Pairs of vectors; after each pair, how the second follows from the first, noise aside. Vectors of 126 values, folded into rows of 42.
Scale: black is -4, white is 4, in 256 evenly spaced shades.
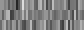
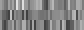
sign-scrambled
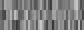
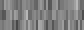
shrunk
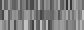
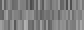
shrunk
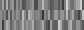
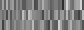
copied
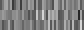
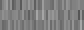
shrunk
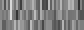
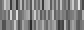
sign-scrambled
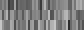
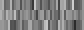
shuffled
